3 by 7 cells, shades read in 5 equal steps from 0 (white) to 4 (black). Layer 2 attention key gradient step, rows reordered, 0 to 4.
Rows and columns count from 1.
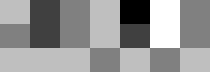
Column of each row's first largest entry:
5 2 4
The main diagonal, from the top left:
1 3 1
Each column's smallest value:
1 1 1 1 1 0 1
